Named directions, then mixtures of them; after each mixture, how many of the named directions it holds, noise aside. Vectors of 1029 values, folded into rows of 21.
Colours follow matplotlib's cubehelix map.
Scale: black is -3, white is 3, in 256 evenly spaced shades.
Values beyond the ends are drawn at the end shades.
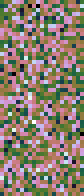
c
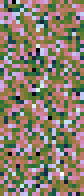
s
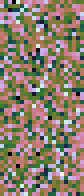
one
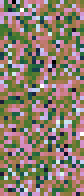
two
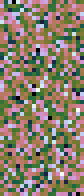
one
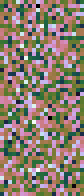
two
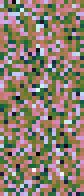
one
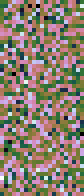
one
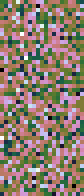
two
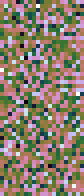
two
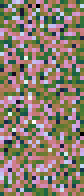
one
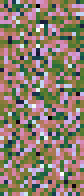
two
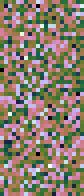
two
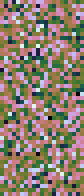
two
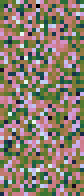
two
